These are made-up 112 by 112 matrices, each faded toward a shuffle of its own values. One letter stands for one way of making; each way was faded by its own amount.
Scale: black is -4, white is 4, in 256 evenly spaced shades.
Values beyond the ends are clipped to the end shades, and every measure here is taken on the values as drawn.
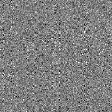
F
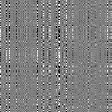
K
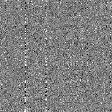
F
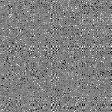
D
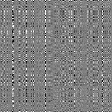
K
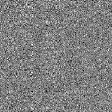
F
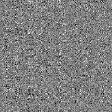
F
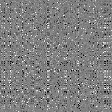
D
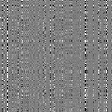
K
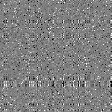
D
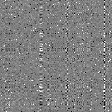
D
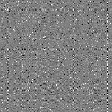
D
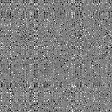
D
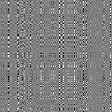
K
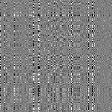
K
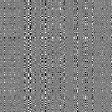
K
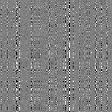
K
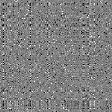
D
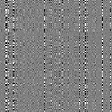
K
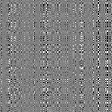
K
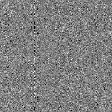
F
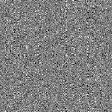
F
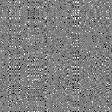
D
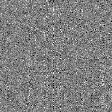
F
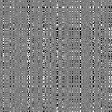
K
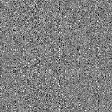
F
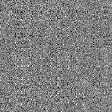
F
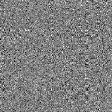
F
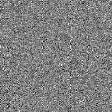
F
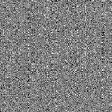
F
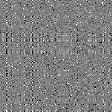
D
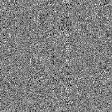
F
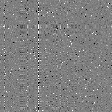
D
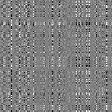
K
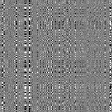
K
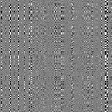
K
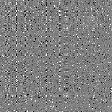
D
